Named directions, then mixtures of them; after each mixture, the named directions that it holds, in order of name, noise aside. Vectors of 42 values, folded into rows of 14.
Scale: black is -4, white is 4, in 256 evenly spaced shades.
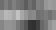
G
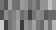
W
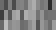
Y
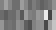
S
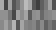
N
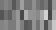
S, Y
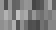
G, N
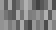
N, S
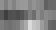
G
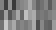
N, Y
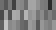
Y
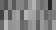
Y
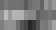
G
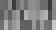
S, Y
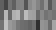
G, Y
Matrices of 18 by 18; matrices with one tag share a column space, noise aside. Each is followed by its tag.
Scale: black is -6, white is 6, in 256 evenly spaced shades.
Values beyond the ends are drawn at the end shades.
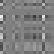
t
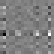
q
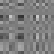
t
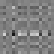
q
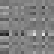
q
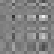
t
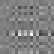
q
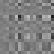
t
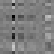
t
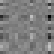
t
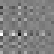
q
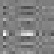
q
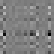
q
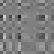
t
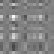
t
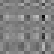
t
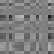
t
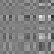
t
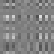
t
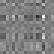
t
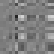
t
